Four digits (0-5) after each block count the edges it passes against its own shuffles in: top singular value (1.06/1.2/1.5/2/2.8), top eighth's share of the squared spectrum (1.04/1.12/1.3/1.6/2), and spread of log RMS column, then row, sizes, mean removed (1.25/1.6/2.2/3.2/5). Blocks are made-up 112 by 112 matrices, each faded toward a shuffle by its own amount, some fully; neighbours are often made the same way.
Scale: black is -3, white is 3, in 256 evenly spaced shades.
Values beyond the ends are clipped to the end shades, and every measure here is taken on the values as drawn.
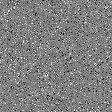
0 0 0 0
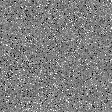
0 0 0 0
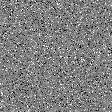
1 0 0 0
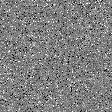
2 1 0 0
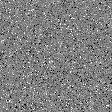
1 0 0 0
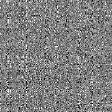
4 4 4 2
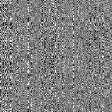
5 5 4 2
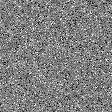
0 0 0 0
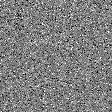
0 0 0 0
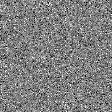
3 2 2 0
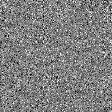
3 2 2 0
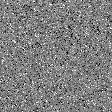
0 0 0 0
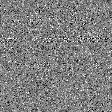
1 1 0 2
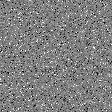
2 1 0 0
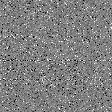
3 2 0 1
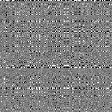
5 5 3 4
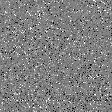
3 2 0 1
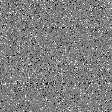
3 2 0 1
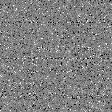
3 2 1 1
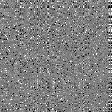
5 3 2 2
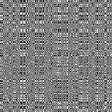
5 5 4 4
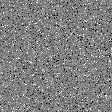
2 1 0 0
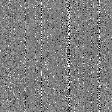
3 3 4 0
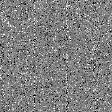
1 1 2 0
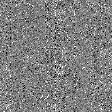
1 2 3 0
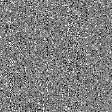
1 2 3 0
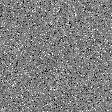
0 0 0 0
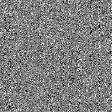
2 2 3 0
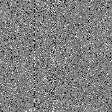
2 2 2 0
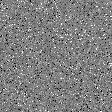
0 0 0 0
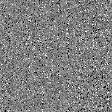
1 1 3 0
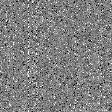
2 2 3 0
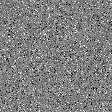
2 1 0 0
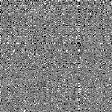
4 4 3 3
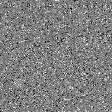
3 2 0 0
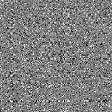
4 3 2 2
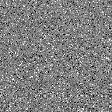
3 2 1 1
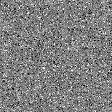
3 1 0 0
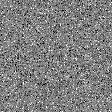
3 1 0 0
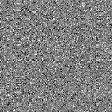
4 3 2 2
